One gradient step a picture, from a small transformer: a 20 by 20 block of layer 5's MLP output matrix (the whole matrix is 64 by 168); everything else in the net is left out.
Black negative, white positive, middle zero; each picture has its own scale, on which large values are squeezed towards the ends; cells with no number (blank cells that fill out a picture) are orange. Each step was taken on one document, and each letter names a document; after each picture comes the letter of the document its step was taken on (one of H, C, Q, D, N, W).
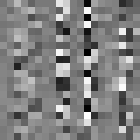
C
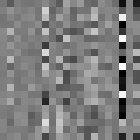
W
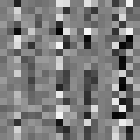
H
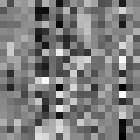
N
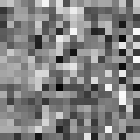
N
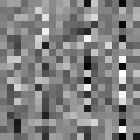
N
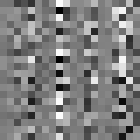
H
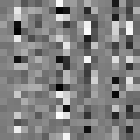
H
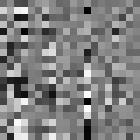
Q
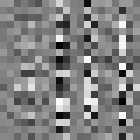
C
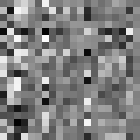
Q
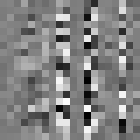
C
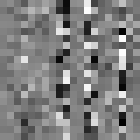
C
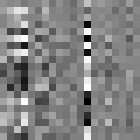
Q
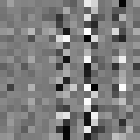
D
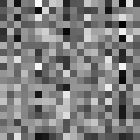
N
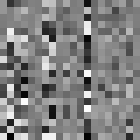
Q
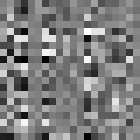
Q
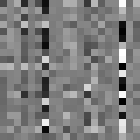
W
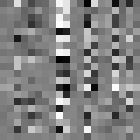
H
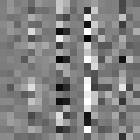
C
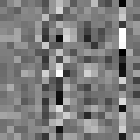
W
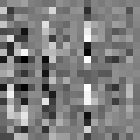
Q
